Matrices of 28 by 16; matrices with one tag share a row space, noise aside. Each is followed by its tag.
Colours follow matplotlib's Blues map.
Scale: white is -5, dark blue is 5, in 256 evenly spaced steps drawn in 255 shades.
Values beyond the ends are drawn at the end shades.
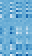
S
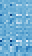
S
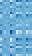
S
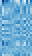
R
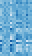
S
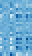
S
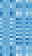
S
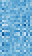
R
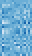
R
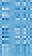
R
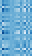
R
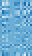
R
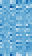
S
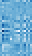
R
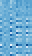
S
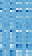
S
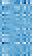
R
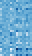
S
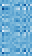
R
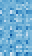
S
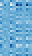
S
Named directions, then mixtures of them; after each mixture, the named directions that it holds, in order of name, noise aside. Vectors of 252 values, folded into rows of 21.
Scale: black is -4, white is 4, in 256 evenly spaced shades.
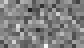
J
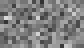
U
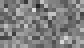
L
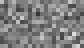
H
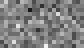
J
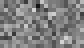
L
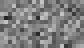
U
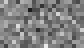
J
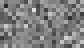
H, L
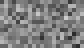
H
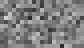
J, U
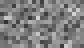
U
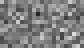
H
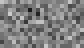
H, J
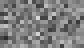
L, U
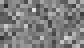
H, L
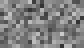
J, U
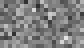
L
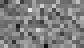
J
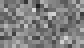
L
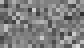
H, L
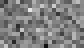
J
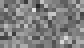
L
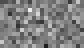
H, J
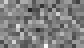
J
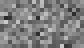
U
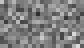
H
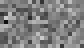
H, U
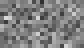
U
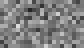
J, U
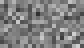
H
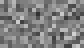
H, U
